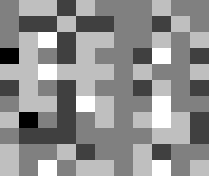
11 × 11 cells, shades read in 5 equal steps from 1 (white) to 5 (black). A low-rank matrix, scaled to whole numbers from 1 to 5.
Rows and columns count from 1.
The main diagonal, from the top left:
3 4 1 4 2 3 3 2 2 3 2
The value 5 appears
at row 4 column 1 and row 8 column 2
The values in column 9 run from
1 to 4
